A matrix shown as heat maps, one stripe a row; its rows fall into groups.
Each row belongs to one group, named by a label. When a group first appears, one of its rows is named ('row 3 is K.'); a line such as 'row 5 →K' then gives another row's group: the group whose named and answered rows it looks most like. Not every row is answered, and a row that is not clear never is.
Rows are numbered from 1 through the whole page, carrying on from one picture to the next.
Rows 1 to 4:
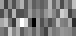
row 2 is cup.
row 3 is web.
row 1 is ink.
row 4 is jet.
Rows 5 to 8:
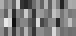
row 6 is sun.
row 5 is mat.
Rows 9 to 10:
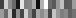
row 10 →sun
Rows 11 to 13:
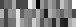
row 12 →jet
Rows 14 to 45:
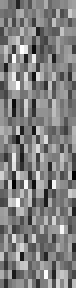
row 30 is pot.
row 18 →jet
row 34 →sun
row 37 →web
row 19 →web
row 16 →sun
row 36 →jet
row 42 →jet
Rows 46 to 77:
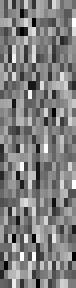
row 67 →cup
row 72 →sun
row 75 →ink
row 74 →web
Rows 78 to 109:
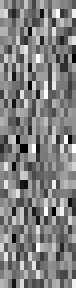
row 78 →sun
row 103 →pot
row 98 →mat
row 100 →cup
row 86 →sun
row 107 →web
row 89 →sun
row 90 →web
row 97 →web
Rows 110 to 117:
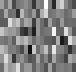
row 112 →jet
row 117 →jet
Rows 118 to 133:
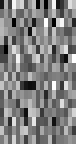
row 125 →mat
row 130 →mat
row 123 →ink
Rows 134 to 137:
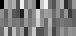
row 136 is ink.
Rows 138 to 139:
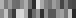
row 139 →web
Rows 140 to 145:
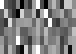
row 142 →ink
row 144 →mat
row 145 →pot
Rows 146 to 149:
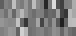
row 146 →pot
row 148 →mat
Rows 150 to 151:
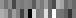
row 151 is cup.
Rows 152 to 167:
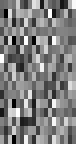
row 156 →sun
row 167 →sun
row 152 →mat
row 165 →mat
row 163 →sun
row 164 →jet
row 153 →ink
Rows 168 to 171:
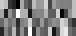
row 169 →mat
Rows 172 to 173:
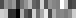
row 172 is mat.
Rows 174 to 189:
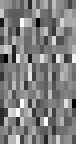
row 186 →jet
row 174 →cup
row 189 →jet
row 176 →web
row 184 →ink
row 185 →web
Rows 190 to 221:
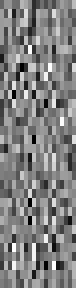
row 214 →cup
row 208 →cup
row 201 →pot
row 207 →cup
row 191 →sun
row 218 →web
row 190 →web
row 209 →web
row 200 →sun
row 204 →sun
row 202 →web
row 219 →pot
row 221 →pot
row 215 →pot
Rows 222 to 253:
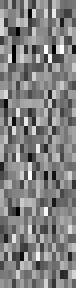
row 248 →ink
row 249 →mat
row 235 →sun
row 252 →mat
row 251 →web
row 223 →cup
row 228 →ink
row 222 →sun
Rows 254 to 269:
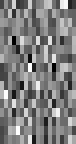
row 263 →pot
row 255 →sun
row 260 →cup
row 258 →ink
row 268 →jet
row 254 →cup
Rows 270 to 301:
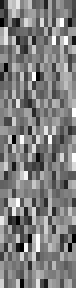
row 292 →jet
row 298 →web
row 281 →mat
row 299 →cup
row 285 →ink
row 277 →ink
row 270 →jet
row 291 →ink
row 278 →web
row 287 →web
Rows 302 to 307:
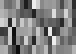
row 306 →sun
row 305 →ink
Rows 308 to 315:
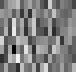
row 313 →sun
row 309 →cup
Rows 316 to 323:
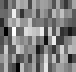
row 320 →pot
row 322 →cup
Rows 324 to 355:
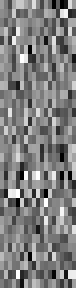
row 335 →cup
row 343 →pot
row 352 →cup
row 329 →cup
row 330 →web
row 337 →cup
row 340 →mat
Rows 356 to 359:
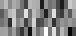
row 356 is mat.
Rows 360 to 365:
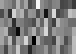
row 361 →pot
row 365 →mat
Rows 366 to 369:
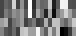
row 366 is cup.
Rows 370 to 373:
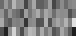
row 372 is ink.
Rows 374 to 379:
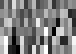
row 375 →cup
